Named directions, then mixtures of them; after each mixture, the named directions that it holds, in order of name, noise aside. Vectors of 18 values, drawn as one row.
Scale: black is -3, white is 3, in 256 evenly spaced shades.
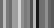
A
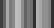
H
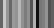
A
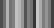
H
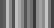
H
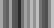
A, H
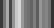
A, H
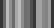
H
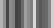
H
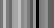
A
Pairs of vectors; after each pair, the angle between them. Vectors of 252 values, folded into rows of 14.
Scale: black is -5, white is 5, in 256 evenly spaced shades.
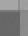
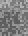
partly aligned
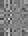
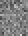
partly aligned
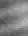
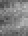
nearly parallel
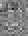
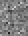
partly opposed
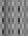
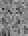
partly aligned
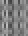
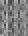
nearly parallel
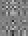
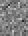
partly opposed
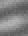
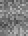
partly opposed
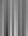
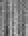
nearly parallel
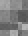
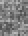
partly aligned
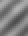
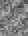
partly opposed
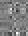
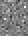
orthogonal
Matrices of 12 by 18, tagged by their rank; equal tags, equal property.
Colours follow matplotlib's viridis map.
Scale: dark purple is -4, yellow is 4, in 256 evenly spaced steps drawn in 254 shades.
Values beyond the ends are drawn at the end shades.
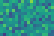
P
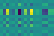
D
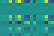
D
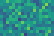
P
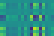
D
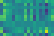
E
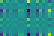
D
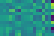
E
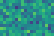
P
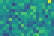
P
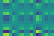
D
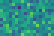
P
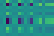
D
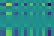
D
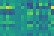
E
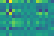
E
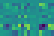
E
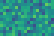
P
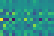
E
